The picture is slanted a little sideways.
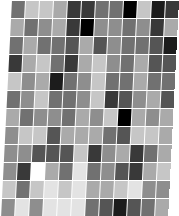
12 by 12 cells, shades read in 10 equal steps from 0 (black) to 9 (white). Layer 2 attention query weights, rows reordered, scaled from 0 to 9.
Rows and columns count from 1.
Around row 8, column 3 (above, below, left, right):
5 3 7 3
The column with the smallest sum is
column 9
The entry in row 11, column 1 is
7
